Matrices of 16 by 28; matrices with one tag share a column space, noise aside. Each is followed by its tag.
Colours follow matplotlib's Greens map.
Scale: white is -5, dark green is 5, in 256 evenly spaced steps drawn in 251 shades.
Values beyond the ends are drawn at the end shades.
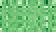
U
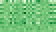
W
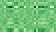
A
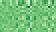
U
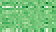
A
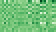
W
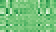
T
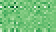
A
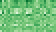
T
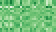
U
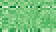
A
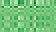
U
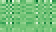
W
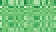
U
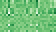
T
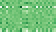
A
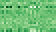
A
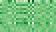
W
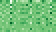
W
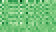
W
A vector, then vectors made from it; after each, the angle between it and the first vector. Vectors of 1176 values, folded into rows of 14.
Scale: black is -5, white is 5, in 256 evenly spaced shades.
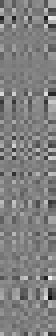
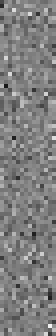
partly aligned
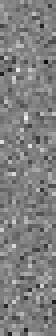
orthogonal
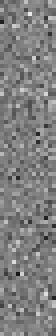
partly aligned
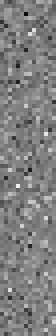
orthogonal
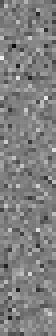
orthogonal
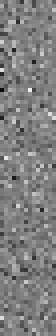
orthogonal
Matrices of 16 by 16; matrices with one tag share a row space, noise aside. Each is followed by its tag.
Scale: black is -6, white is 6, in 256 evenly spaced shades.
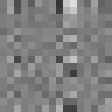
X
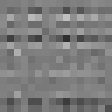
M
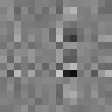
X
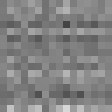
M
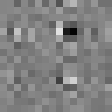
X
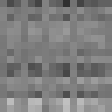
M
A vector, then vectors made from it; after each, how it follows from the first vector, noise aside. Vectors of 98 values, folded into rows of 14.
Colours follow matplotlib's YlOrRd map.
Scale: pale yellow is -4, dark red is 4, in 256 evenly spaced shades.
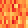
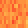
shrunk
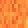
shrunk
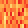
wrapped around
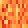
wrapped around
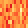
wrapped around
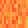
shrunk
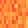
shrunk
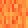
shrunk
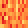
wrapped around
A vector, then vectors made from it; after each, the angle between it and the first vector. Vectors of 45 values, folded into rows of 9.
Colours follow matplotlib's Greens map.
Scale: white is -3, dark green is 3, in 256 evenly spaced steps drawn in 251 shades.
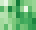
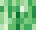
partly aligned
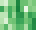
nearly parallel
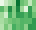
nearly parallel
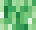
orthogonal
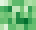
partly aligned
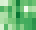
nearly parallel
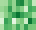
partly aligned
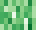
orthogonal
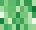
orthogonal
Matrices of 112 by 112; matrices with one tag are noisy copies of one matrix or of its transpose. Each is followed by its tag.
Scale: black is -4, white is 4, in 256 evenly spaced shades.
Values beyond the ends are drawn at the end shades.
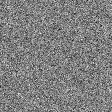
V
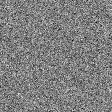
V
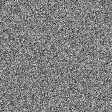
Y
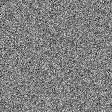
Y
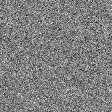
V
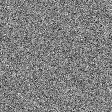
V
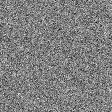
V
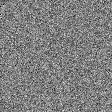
Y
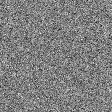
V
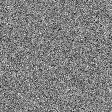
V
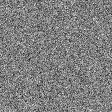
V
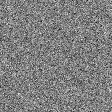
V
